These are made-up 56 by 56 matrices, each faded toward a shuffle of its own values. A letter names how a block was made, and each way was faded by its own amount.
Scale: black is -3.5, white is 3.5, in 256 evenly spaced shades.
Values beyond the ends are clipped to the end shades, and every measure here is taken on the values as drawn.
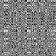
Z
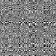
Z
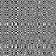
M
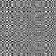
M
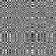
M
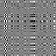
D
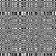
M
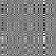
D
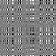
D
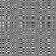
M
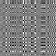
D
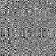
Z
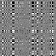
D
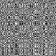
Z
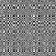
M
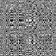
Z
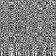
Z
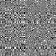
Z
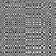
M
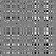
D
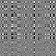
D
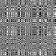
M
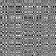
M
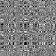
Z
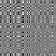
D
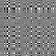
D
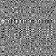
Z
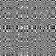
M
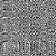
Z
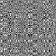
Z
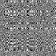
Z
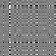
D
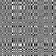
D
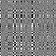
D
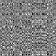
Z
